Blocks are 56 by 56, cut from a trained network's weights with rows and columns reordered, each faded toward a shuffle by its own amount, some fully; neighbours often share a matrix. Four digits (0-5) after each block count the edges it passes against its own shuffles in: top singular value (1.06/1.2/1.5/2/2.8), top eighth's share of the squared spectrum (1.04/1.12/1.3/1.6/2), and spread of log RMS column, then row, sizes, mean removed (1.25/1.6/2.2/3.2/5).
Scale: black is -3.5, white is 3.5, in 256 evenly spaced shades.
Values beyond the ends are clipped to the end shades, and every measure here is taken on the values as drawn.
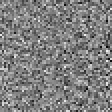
3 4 2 0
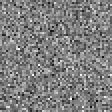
0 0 0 0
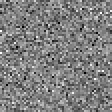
0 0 0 0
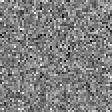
2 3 1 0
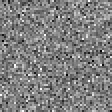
0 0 0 0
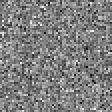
0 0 0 0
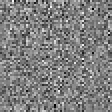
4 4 3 0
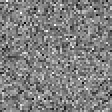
1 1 0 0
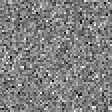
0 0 0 0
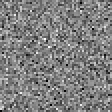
0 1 0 0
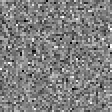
0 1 0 0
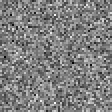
1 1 0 0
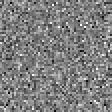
1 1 0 1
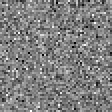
1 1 0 0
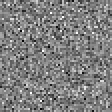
0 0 0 0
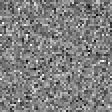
0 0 0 0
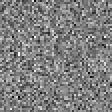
3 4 2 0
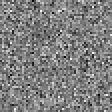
1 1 0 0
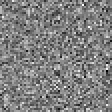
3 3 2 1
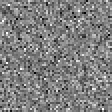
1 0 0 0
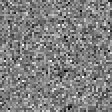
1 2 0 0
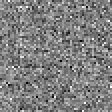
2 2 0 1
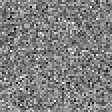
1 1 0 1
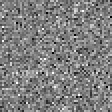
2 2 1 1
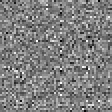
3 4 2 1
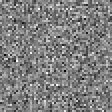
2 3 1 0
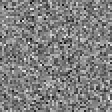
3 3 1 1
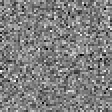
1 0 0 0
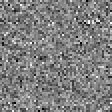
2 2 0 1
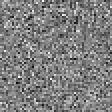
2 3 1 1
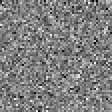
2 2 0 0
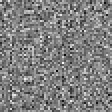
3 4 2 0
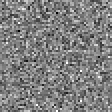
1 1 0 0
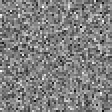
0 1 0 0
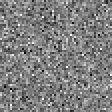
0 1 0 0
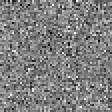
2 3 1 1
